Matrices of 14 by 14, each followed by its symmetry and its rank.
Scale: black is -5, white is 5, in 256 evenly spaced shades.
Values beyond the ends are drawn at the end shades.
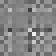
symmetric, rank two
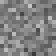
neither, full rank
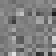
antisymmetric, rank two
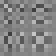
symmetric, rank two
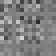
antisymmetric, rank two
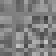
antisymmetric, rank two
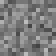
neither, full rank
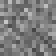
neither, full rank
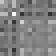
symmetric, rank two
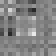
symmetric, rank two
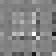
symmetric, rank two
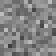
neither, full rank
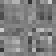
antisymmetric, rank two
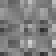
antisymmetric, rank two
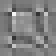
symmetric, rank two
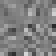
antisymmetric, rank two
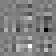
antisymmetric, rank two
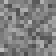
neither, full rank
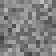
neither, full rank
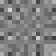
symmetric, rank two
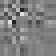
antisymmetric, rank two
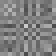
symmetric, rank two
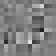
antisymmetric, rank two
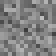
neither, full rank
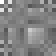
symmetric, rank two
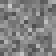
neither, full rank
